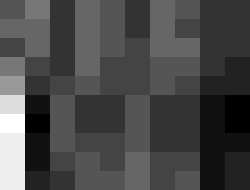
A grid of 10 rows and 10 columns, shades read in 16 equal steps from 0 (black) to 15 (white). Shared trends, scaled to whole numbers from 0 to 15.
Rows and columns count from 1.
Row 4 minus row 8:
-7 3 -2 2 0 -1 2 2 2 1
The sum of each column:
101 31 38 49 42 45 45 42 19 18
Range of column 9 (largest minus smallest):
2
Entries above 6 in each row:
1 0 0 1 1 1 1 1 1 1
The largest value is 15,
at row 7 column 1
